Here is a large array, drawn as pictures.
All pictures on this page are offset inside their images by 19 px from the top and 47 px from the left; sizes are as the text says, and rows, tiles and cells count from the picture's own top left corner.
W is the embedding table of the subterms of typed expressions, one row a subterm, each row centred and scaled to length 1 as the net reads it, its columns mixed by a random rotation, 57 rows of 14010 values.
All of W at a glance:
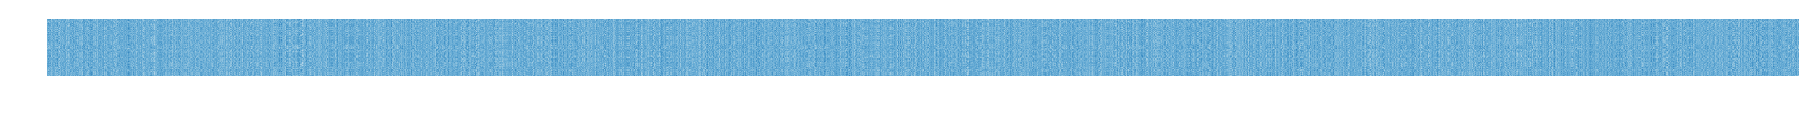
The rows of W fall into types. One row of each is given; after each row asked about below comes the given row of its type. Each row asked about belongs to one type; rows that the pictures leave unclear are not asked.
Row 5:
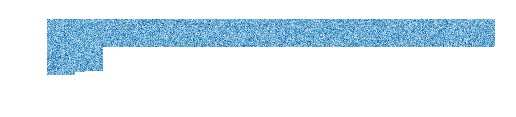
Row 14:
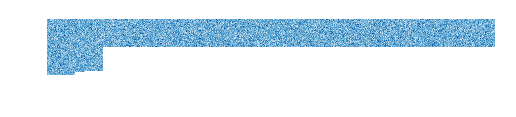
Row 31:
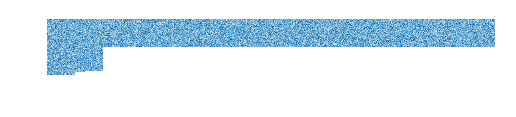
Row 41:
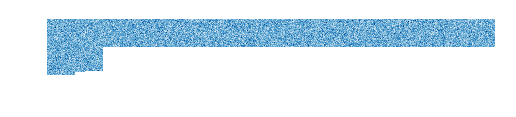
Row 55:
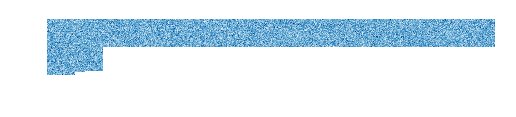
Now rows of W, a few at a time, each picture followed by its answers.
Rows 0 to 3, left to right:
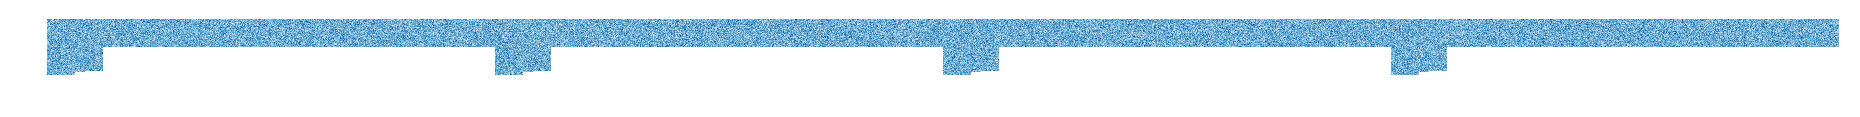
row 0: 31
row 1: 55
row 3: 14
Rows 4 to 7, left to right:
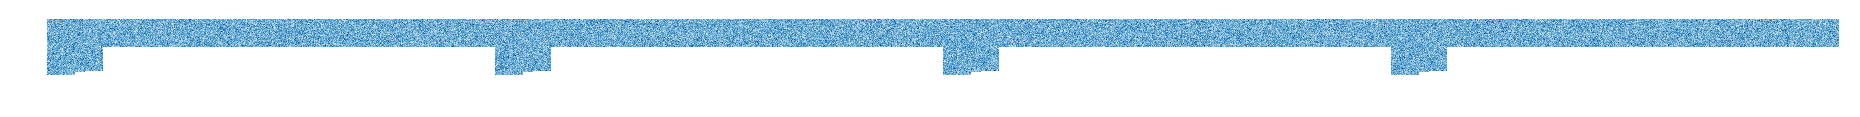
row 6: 41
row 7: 41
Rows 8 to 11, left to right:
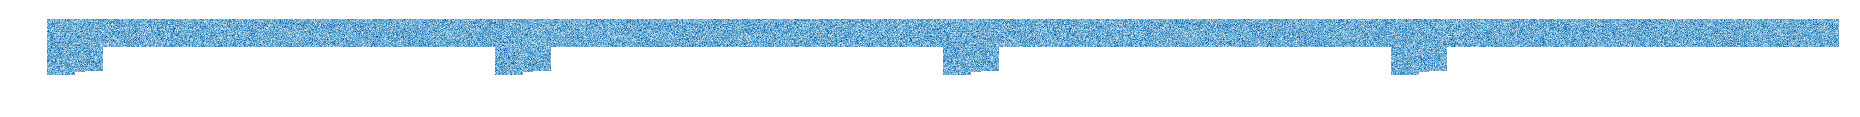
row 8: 55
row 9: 5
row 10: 55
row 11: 31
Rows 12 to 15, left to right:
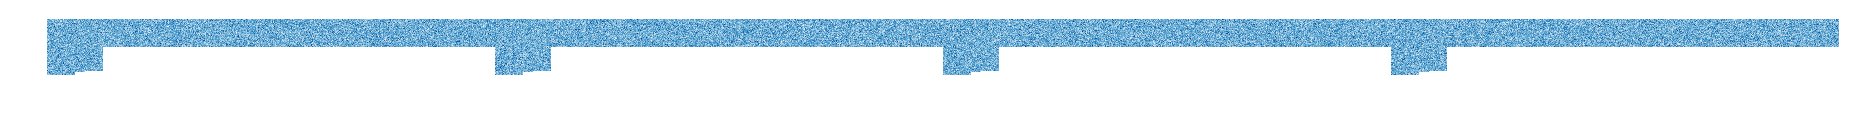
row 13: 5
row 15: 31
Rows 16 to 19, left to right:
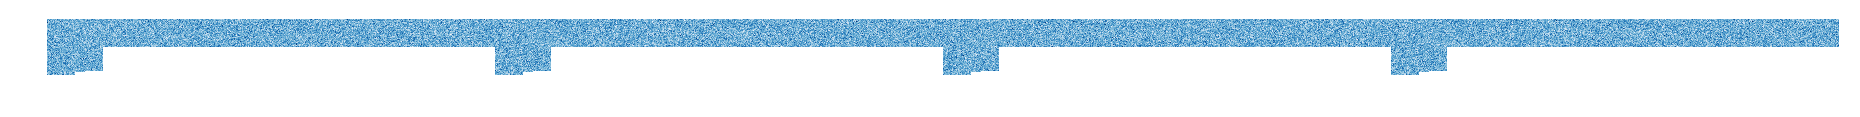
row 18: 5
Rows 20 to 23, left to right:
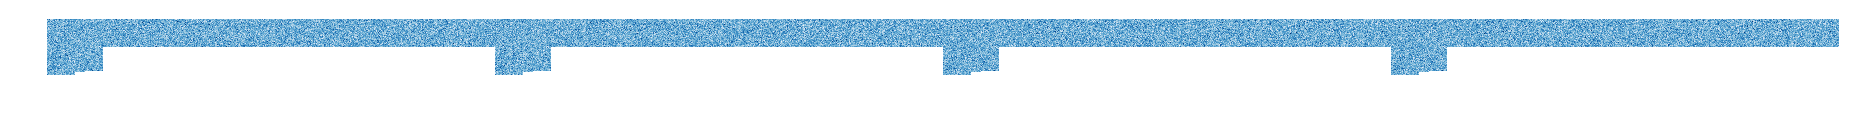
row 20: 5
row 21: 5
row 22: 41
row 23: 41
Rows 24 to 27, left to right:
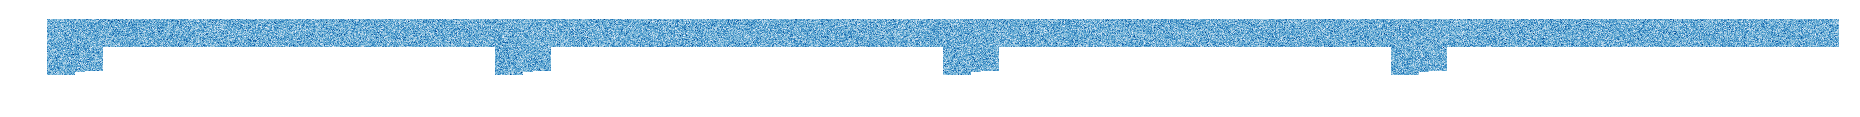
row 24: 41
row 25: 55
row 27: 14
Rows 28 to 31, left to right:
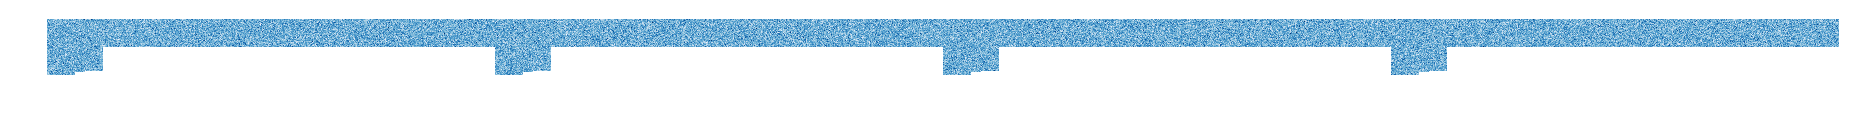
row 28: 55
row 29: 14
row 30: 41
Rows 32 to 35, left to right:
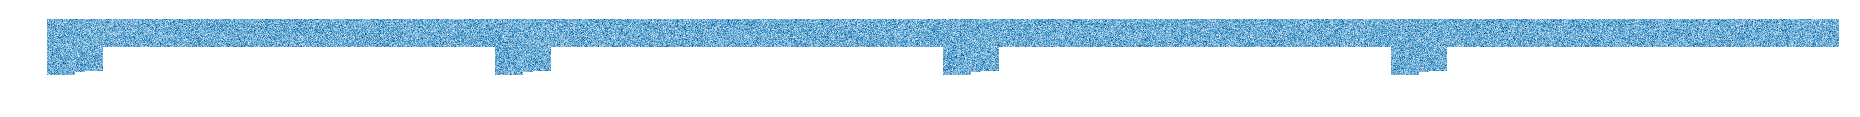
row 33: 55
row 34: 5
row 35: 41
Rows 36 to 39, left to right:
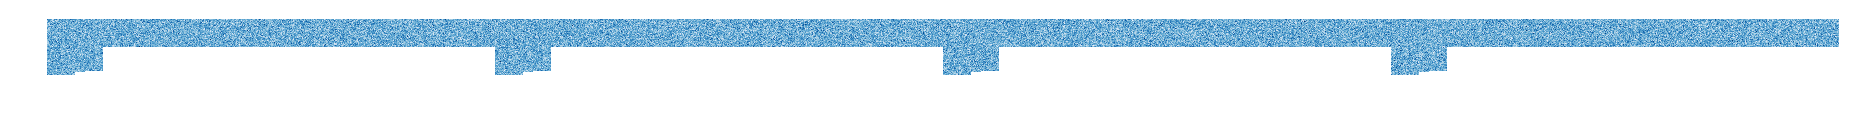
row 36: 31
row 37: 31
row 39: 5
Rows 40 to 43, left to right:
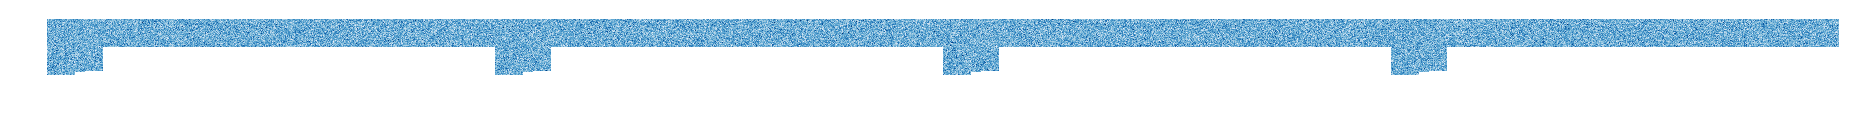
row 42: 5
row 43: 14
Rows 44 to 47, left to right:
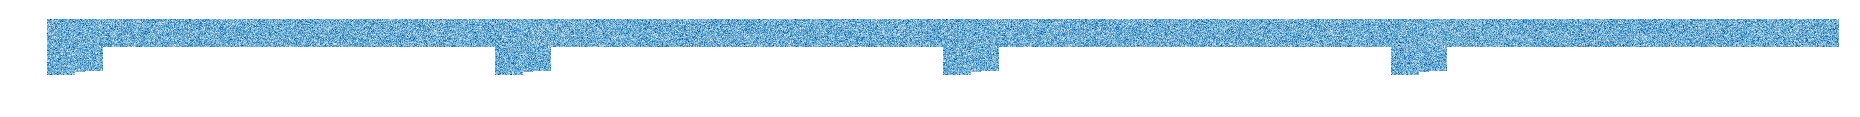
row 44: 31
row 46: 31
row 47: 5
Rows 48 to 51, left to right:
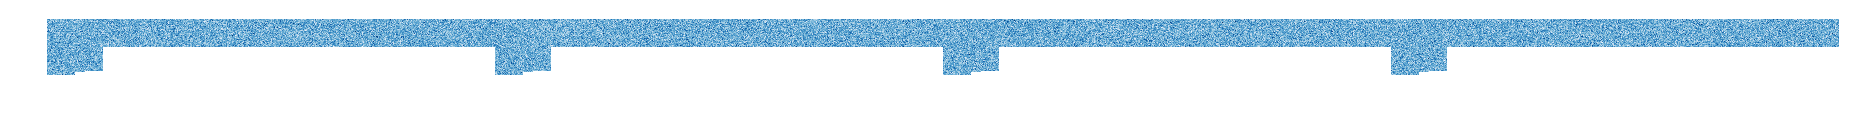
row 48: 55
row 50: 41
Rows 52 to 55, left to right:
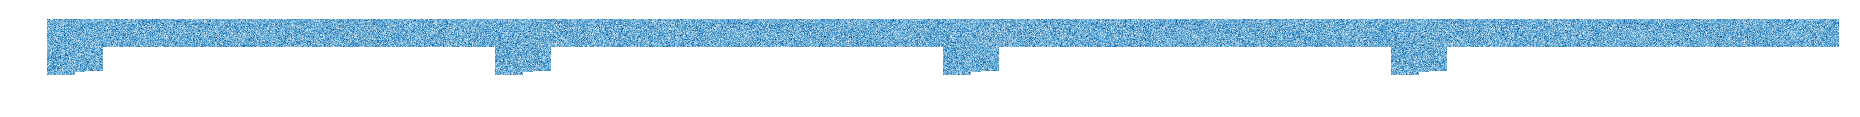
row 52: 5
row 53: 55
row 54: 55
